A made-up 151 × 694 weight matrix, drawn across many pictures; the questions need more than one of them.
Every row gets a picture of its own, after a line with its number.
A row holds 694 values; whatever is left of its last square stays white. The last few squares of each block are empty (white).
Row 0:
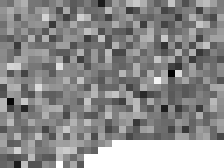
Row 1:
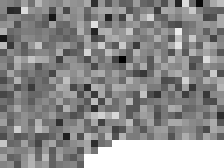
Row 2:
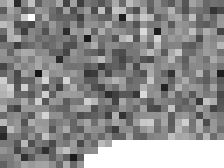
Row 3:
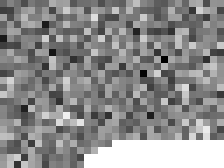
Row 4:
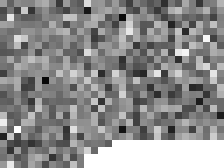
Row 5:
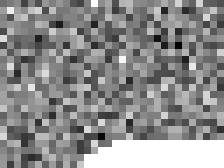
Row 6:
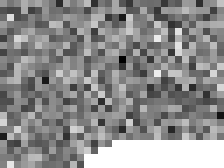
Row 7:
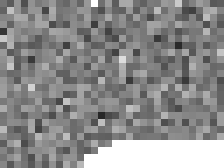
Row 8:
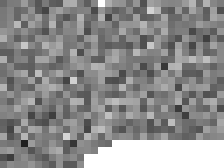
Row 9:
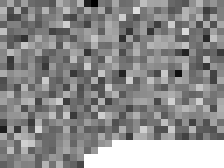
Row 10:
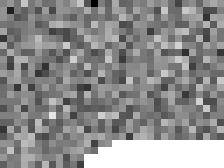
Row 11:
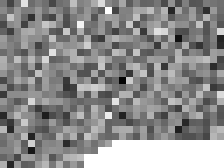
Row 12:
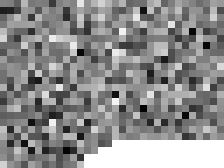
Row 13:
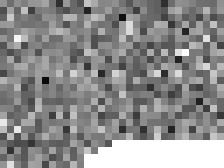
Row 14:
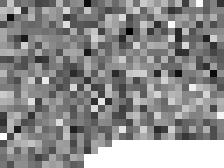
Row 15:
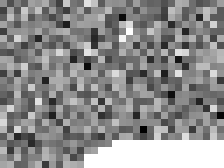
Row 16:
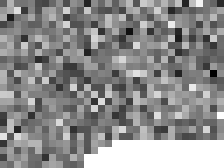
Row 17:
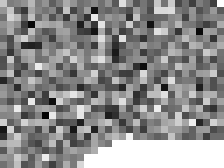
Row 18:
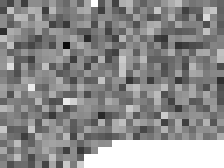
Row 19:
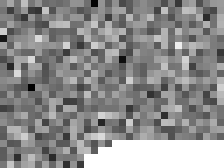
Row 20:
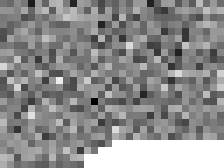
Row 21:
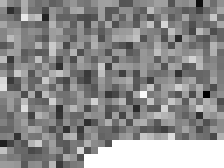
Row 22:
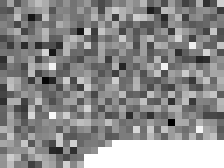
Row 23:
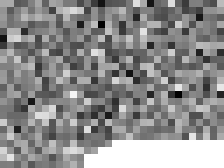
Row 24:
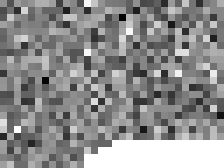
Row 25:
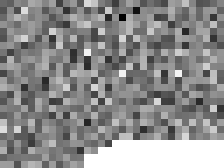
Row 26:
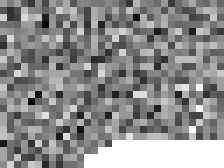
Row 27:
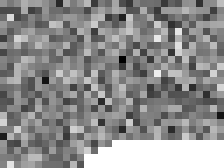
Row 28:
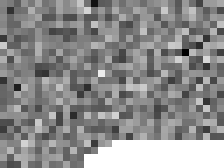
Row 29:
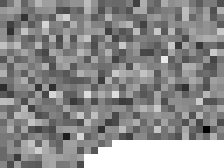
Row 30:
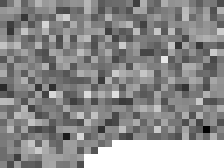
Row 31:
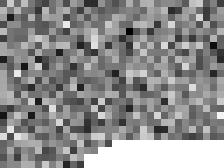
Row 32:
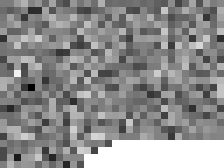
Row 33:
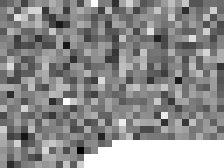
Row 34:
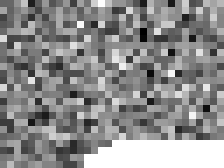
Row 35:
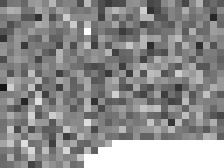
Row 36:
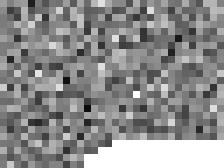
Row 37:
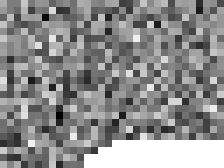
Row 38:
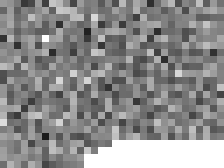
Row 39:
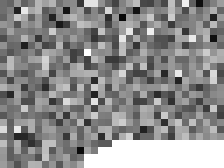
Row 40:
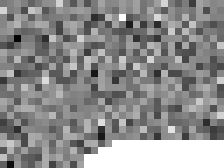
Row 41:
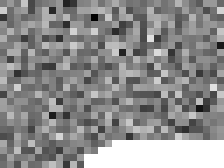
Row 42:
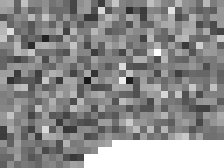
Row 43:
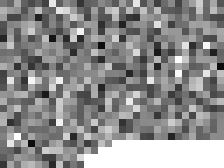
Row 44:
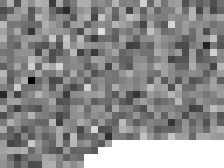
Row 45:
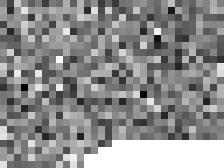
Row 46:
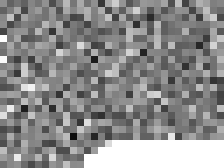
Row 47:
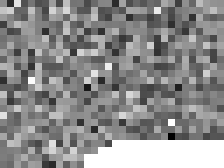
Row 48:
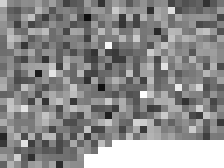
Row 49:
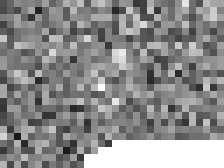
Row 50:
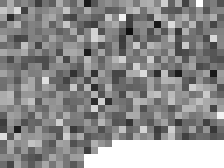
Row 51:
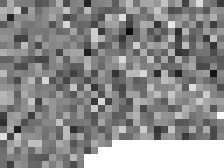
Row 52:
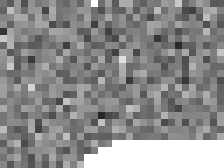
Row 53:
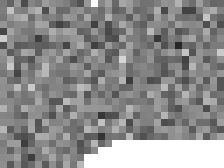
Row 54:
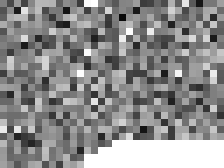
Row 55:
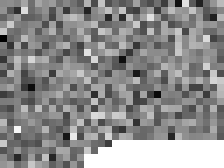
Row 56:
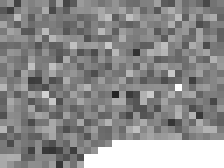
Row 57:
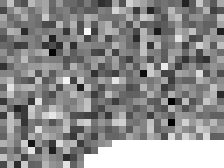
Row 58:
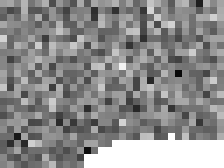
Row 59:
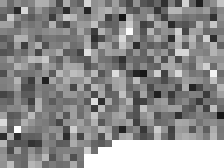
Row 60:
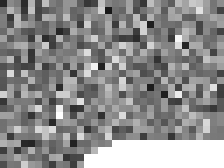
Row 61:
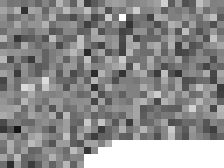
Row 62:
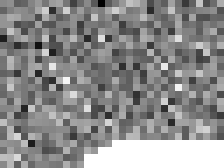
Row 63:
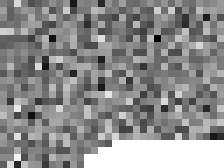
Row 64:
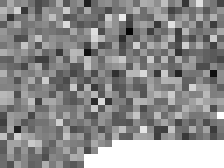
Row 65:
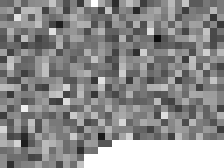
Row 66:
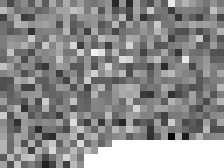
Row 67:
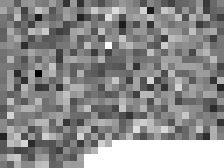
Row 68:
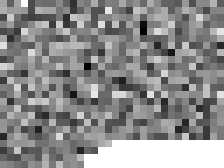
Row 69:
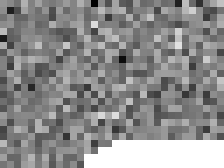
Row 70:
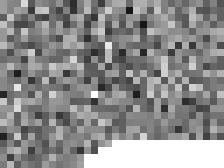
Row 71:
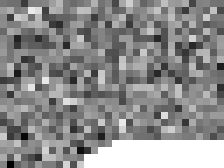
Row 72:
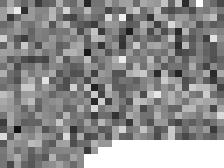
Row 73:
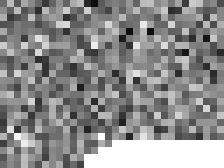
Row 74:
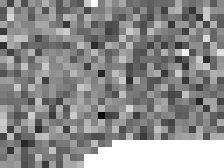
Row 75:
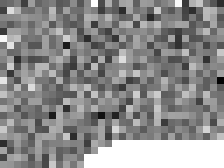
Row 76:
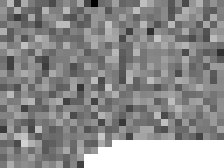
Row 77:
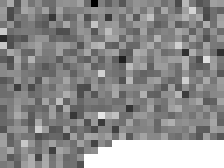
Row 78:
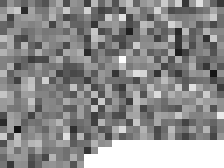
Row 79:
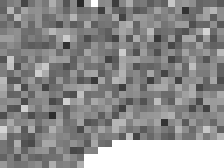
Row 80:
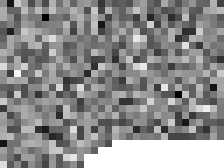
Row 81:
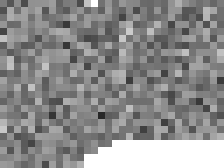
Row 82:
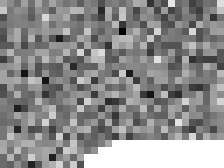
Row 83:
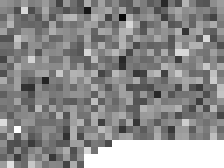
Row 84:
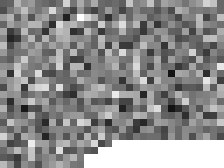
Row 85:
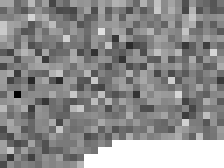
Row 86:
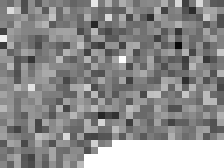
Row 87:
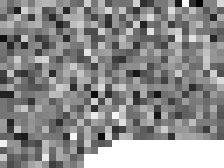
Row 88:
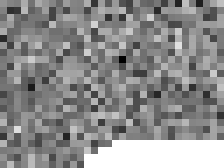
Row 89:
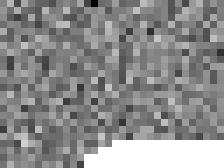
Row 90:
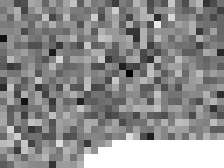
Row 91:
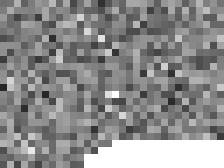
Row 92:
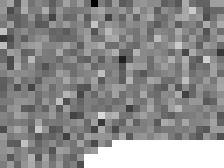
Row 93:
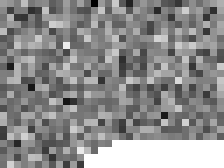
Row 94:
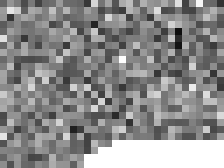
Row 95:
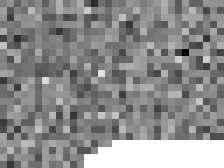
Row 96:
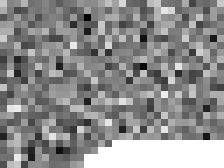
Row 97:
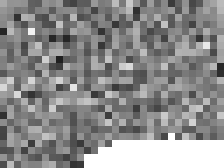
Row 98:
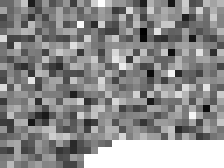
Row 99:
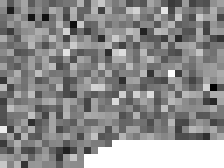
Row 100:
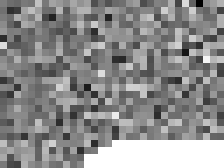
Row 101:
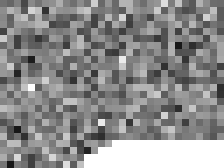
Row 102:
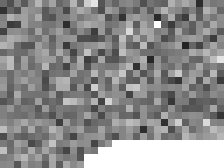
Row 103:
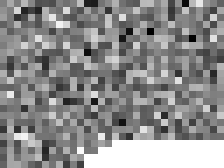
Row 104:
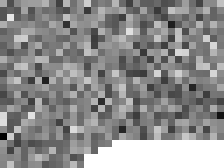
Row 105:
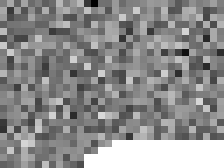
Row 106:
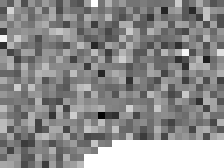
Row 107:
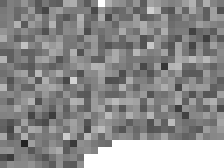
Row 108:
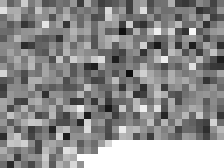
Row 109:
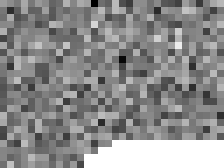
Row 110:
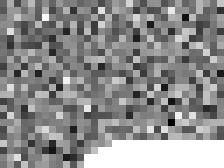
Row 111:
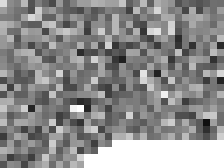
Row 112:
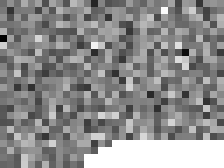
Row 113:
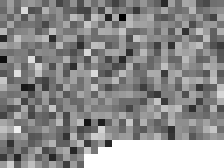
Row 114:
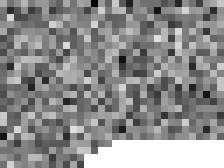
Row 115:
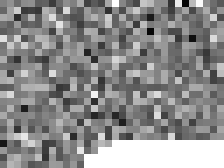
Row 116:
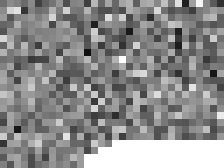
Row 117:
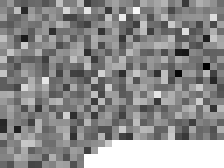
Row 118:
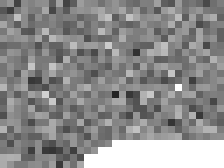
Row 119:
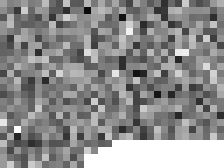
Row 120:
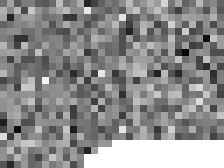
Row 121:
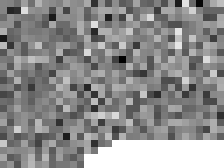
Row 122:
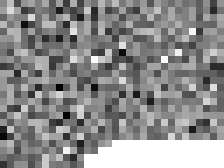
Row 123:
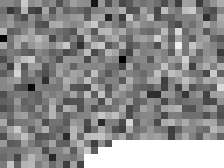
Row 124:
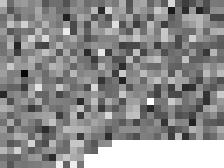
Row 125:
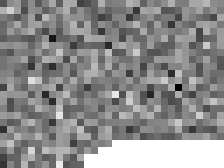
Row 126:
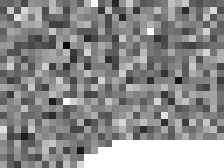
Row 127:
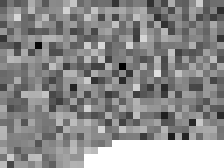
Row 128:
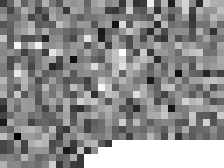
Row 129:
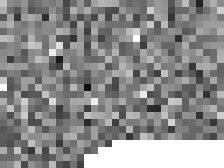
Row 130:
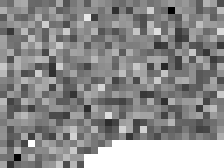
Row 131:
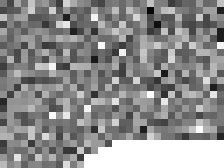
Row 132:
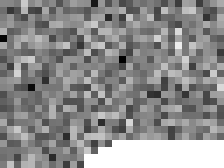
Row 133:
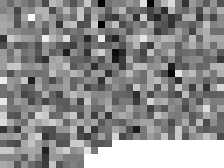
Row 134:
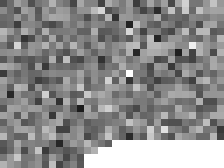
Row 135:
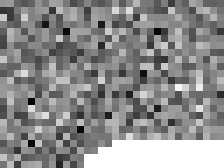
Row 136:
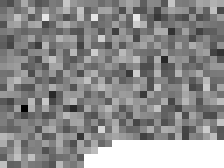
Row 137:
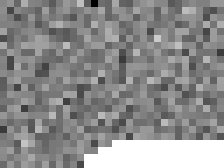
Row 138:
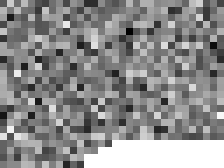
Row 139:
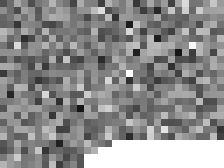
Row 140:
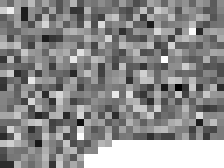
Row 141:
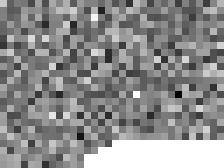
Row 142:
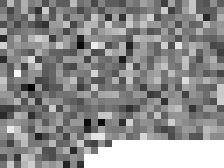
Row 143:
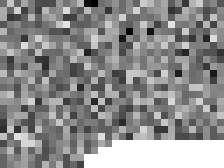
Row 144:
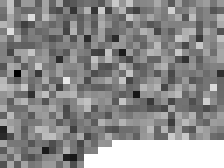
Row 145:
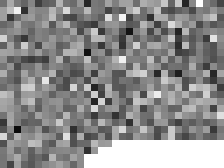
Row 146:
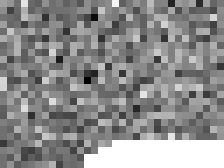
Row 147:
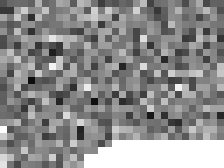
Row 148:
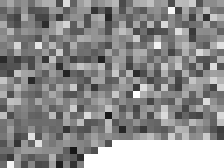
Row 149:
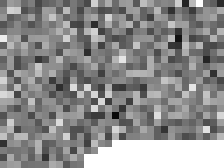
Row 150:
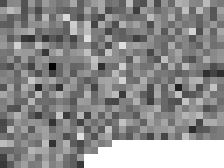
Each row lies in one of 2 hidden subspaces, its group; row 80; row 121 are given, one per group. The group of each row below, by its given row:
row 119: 121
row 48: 80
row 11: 80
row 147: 80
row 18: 121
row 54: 121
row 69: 121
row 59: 121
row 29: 80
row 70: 80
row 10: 121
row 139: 80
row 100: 121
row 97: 80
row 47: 80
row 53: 121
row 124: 80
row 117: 121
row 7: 121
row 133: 80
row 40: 121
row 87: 121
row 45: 80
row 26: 80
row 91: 80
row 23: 80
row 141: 80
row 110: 80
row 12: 80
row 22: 80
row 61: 121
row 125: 80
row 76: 121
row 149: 121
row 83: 121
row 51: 121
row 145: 121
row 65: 121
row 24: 121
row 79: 121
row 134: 80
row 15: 121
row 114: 121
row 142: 121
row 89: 121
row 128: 80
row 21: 80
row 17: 80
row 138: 121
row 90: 80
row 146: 80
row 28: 121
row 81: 121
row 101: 121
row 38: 80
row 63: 80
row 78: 121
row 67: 80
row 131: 80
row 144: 80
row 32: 121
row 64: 121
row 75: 121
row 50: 121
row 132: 121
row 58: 80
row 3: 80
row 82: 80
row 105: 121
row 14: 121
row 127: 80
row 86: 121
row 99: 80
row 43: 80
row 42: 80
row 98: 80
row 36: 80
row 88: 121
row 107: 80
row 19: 121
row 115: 121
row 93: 121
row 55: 121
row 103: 121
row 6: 121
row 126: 121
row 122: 80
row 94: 121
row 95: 121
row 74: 121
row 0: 80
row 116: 121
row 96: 80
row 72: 121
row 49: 80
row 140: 80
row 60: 80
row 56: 80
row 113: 121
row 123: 121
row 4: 121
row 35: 80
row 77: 121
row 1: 121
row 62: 80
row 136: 80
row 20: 80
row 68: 80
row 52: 121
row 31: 121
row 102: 121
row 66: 80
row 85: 80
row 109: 121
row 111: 80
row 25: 121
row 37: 80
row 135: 80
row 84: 80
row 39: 121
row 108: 80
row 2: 80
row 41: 80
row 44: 80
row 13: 121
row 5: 121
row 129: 80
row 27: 121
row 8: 80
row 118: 80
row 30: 80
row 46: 121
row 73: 121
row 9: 121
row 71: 121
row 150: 80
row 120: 121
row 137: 121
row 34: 80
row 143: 121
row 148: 80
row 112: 121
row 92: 121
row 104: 121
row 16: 121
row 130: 80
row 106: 121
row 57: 80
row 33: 121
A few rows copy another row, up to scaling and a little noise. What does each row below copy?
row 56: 118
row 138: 31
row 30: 29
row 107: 8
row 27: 6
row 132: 123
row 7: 52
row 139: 134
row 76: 89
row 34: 98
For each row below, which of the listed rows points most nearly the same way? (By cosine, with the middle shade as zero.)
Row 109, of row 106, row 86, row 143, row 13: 13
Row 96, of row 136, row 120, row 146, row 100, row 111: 111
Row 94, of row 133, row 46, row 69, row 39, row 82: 46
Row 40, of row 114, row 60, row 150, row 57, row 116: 116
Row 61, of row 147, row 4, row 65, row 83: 147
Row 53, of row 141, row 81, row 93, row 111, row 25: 81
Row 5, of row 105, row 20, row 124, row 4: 20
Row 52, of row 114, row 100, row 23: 23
